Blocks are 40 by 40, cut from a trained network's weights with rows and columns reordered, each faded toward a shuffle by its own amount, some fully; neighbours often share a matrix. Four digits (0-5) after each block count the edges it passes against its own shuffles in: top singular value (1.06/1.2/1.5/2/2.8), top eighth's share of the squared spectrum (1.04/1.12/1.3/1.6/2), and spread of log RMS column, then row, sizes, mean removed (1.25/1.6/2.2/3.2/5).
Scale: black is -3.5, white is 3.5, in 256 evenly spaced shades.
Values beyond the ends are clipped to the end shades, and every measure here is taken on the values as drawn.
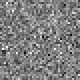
0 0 0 0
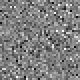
0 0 0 0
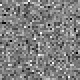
0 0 0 0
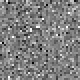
0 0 0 0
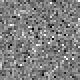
0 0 0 0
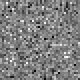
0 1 0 0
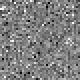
1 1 0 0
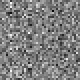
3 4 2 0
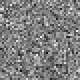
2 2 0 0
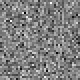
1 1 0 0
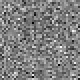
3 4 2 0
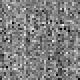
2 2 0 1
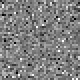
0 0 0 0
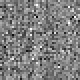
2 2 0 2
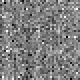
2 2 0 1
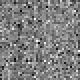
1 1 0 0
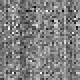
3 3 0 2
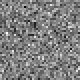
1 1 0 0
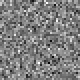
1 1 0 0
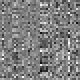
4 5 3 2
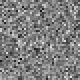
2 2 0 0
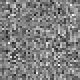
3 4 2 1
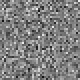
3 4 2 0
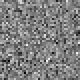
2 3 2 1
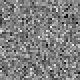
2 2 0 0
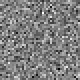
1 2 0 0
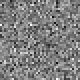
2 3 1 1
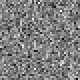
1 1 0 0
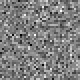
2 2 0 0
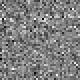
2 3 1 1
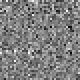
2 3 1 2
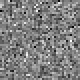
1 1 1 0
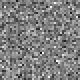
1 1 0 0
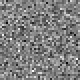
0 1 0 0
